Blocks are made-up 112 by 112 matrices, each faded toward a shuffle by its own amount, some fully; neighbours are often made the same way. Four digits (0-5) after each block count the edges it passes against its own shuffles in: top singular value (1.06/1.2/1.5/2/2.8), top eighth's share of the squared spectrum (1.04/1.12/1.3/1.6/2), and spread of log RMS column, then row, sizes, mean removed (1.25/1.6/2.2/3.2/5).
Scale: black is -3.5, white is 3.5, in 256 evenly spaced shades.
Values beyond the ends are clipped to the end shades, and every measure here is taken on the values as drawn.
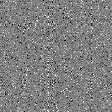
4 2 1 1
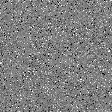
3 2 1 0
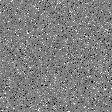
1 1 0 0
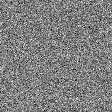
1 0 0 0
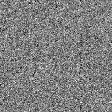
3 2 1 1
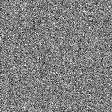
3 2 0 0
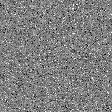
3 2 0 0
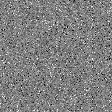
3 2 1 0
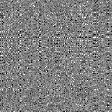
5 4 3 3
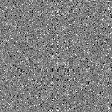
4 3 2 1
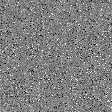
1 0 0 1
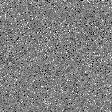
0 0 0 1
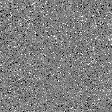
3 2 1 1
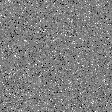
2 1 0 0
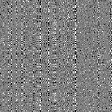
5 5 4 3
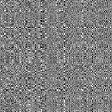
5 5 4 3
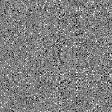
4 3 2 1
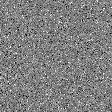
2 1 0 0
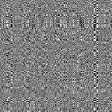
5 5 4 3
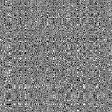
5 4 3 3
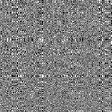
5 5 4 3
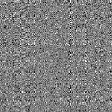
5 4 3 3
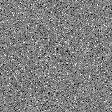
2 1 0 0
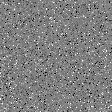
2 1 0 0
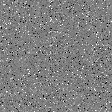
2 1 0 0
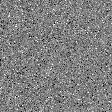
0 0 0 0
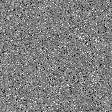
0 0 0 0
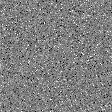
0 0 0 0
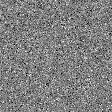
0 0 0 0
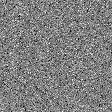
0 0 0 0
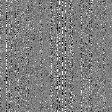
3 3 4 0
